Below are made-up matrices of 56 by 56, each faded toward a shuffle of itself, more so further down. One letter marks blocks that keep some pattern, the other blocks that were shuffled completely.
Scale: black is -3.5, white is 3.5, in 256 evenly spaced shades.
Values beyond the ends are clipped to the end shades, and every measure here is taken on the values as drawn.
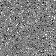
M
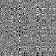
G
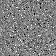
M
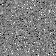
M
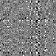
G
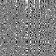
G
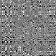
G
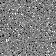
M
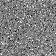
M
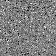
M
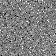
M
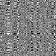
G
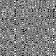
G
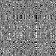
G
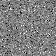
M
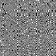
G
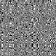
G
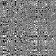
G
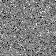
M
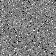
M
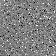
M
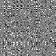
G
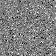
M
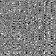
G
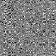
G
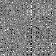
G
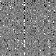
G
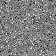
M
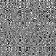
G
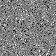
M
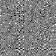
G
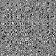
G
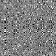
G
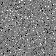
M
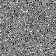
M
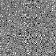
G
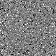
M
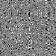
G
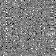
G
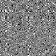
G
